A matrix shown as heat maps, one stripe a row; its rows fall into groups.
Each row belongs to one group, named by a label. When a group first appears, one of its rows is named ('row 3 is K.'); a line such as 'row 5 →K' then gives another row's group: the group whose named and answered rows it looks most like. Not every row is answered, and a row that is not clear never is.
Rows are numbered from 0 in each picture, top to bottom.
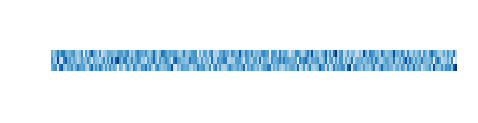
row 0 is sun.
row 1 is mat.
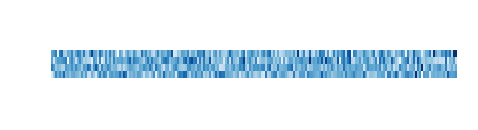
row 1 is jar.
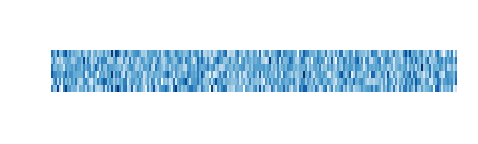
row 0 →mat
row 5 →mat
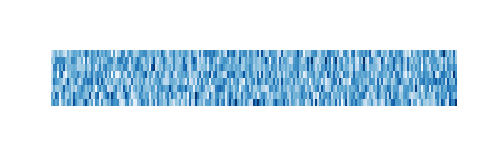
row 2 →sun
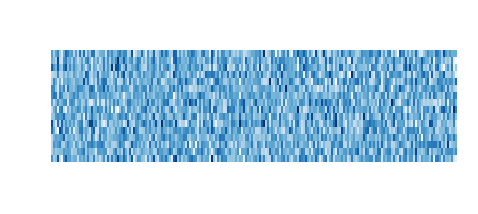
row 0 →mat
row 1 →mat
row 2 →mat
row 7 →jar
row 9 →sun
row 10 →sun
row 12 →sun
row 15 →mat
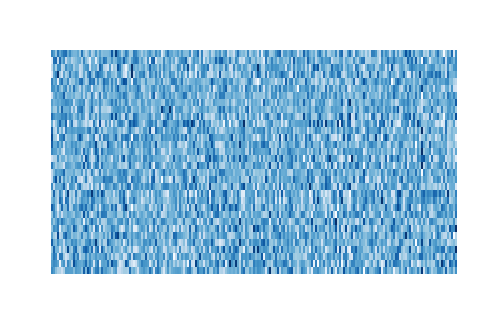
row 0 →mat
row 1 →sun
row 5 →mat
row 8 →sun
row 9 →mat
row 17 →sun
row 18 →sun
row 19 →jar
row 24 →sun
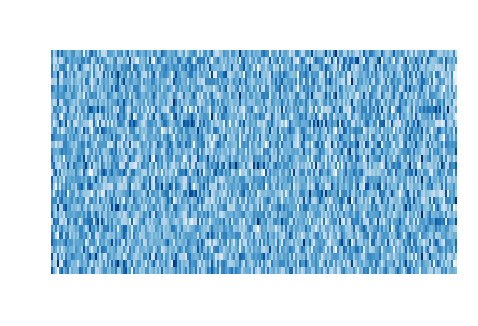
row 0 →sun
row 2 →jar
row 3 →mat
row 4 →mat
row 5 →mat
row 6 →sun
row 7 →mat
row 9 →mat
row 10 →jar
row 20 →jar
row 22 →mat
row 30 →mat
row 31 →jar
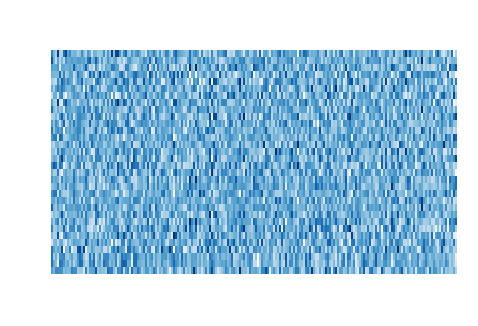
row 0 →mat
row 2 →jar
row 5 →sun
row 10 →jar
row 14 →mat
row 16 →sun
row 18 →jar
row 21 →mat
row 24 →jar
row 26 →mat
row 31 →sun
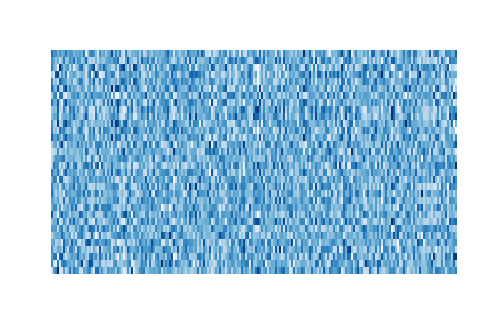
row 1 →jar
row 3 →jar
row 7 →mat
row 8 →jar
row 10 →mat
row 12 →mat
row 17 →mat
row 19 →jar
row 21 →jar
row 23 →jar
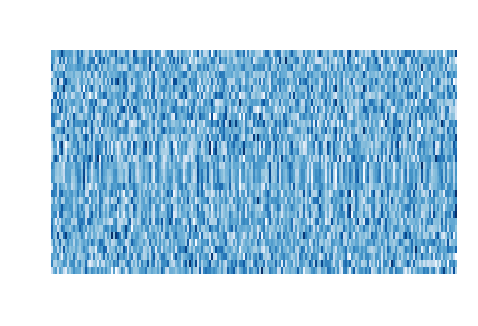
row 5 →sun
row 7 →sun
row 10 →jar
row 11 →sun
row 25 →jar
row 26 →mat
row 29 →mat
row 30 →jar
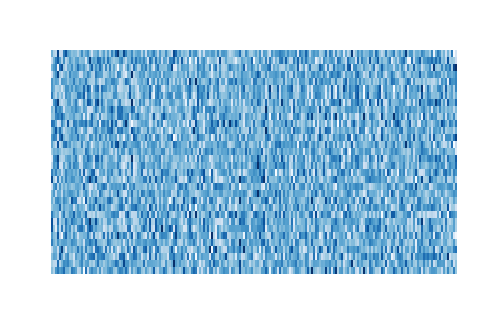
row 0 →mat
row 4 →jar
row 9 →sun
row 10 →jar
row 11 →sun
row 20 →jar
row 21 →sun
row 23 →jar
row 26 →mat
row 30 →mat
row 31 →sun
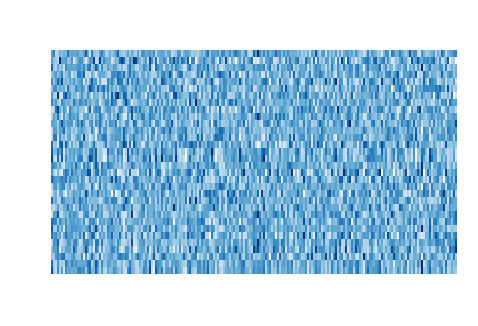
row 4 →sun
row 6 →mat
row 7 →jar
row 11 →sun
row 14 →sun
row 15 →sun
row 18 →mat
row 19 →sun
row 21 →jar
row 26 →mat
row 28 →jar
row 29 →sun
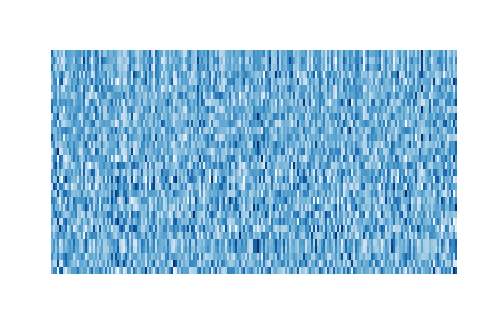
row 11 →mat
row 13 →jar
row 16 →sun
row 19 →sun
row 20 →mat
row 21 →jar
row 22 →jar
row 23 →sun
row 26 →sun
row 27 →jar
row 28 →jar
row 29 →mat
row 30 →mat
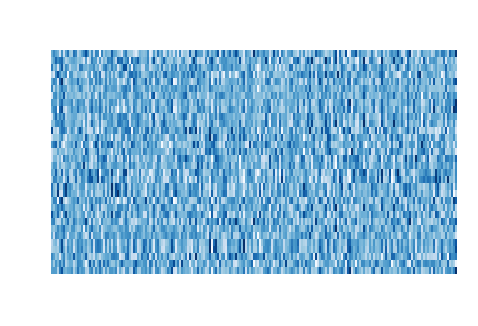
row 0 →jar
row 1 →sun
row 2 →jar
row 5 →jar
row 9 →sun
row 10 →sun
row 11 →jar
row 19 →mat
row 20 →mat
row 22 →sun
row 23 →mat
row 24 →jar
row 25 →sun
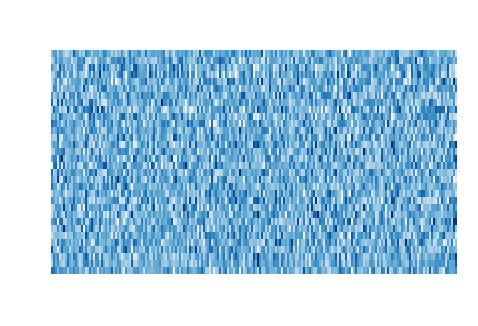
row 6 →jar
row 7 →sun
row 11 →sun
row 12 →mat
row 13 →jar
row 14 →sun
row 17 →sun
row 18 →mat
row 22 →sun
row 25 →sun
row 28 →jar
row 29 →jar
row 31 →mat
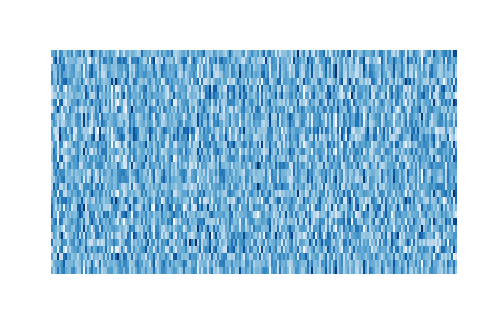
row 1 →sun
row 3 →sun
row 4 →mat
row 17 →sun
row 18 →sun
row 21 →mat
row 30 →sun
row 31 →sun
